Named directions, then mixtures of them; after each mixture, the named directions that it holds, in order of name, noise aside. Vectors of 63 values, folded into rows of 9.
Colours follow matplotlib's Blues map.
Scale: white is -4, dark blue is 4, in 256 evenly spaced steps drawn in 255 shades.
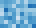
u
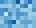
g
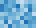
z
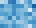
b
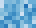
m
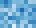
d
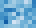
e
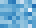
b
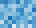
d, g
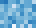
d, g, u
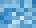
e, m, z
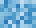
d, m, z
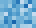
g, m, z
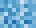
g, m, z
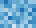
d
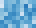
m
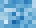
e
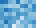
d, e, g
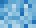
d, m
